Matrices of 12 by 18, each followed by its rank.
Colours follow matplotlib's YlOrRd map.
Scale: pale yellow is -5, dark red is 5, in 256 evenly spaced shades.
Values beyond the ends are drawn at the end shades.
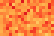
full rank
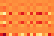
one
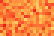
full rank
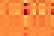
one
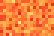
full rank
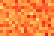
full rank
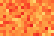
full rank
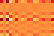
one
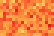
full rank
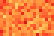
full rank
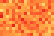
full rank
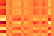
one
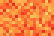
full rank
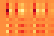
one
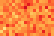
full rank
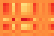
one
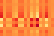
one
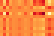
one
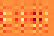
one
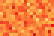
full rank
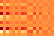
one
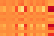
one
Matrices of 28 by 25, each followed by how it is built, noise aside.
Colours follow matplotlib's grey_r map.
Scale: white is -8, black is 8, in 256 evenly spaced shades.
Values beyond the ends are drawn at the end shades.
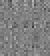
low rank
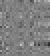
low rank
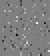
sparse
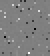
sparse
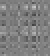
low rank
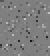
sparse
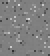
sparse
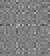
low rank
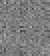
low rank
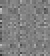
low rank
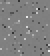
sparse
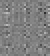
low rank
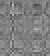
low rank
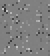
sparse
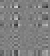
low rank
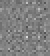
low rank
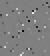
sparse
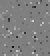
sparse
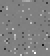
sparse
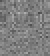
low rank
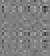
low rank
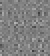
low rank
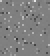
sparse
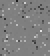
sparse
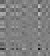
low rank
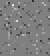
sparse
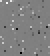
sparse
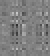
low rank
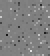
sparse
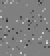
sparse
